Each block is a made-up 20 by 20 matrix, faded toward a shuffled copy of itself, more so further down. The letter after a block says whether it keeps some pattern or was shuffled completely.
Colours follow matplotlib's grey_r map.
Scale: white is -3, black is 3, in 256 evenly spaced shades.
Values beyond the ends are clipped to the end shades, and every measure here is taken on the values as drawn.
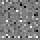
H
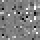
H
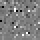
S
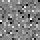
S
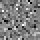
S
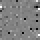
H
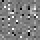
H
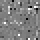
H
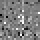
H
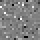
S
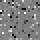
S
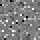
S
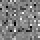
H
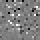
H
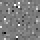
S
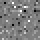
H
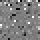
H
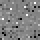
S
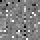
H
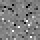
S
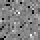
S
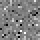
S
